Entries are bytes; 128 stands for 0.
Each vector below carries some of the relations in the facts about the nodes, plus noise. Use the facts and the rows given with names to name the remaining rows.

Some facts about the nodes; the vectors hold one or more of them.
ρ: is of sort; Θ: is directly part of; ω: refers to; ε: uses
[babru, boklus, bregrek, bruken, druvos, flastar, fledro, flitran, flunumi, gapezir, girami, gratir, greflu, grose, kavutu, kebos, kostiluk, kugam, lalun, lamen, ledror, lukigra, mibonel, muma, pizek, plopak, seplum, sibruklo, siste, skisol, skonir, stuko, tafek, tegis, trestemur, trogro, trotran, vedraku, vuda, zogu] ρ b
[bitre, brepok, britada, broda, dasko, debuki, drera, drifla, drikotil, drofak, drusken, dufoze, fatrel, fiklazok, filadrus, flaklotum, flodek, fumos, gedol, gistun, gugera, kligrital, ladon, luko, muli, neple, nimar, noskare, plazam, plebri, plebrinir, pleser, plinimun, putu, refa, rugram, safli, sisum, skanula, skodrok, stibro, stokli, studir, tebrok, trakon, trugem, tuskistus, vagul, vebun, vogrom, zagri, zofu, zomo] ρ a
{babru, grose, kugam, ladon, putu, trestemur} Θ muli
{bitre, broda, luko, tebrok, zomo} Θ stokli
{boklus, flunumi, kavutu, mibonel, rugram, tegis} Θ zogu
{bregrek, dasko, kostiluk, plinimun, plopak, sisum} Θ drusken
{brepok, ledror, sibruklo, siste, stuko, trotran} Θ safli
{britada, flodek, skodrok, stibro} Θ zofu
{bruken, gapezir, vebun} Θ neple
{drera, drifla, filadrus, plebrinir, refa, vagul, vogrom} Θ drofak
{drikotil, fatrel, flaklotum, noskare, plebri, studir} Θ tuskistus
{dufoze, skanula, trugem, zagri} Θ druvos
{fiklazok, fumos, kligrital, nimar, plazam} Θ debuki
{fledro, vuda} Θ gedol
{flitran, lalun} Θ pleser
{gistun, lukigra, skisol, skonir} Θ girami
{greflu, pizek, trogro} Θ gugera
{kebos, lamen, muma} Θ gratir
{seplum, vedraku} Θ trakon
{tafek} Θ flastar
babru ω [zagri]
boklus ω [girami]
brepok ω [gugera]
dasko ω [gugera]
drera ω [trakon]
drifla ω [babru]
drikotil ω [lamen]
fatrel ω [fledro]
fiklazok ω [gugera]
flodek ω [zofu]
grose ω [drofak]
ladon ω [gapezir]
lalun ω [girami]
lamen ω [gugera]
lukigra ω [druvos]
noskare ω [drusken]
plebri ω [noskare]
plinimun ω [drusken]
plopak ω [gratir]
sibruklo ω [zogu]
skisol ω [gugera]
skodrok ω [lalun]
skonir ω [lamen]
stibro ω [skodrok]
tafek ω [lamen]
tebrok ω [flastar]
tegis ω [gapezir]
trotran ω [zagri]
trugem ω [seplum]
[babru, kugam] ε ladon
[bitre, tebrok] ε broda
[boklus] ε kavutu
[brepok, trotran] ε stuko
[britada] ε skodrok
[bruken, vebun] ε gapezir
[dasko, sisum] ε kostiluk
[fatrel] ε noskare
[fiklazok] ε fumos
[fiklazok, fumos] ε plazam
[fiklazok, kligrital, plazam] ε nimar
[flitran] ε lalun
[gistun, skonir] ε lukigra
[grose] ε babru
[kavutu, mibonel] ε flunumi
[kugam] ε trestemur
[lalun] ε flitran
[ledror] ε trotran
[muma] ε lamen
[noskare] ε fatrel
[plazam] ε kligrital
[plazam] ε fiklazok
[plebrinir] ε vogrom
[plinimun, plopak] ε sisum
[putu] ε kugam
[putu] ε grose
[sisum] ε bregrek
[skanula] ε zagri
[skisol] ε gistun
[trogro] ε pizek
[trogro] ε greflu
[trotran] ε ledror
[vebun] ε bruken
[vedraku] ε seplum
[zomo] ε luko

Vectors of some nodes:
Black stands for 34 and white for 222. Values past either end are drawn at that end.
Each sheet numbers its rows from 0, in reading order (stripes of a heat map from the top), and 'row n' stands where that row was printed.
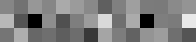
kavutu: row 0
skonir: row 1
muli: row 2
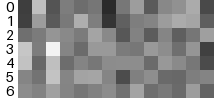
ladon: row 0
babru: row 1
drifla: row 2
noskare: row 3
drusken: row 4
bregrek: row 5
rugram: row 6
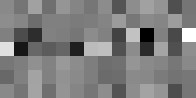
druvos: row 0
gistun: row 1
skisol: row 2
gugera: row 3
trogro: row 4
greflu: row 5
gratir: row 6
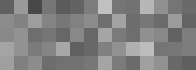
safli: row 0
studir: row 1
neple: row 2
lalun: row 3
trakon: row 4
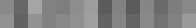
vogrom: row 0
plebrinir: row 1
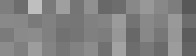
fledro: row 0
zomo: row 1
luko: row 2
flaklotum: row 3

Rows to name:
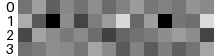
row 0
tebrok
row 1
tafek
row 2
trestemur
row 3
drera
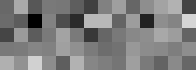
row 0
putu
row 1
brepok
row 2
kugam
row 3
bruken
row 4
fatrel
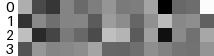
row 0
dasko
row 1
siste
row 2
lamen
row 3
lukigra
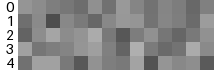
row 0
tuskistus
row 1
plazam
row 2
tegis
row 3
sisum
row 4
skodrok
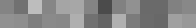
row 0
kostiluk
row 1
plinimun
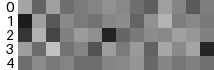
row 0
drofak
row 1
sibruklo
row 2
grose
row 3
zagri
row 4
nimar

